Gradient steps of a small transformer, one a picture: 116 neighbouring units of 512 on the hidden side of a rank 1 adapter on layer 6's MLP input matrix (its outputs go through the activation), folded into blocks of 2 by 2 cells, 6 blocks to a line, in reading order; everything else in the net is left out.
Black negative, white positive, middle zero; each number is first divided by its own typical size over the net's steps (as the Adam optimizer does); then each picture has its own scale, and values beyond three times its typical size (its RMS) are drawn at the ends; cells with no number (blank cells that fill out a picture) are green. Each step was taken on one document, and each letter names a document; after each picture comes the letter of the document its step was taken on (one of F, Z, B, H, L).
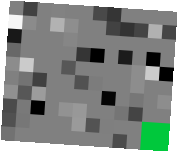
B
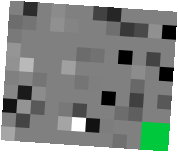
B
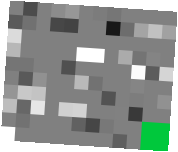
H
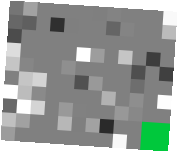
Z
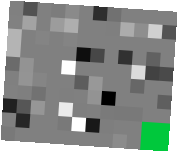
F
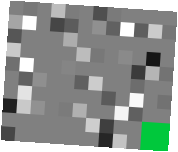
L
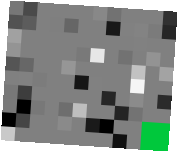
Z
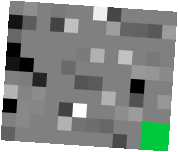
B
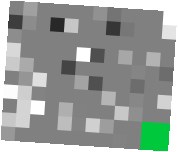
Z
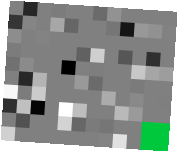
B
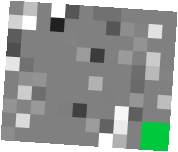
L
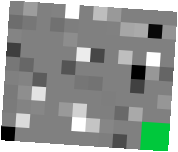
H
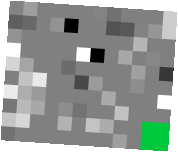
Z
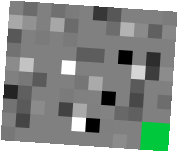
F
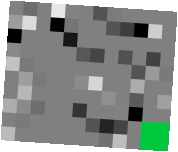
L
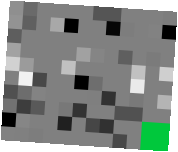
Z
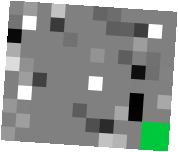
L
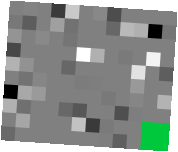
H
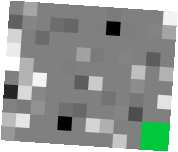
Z
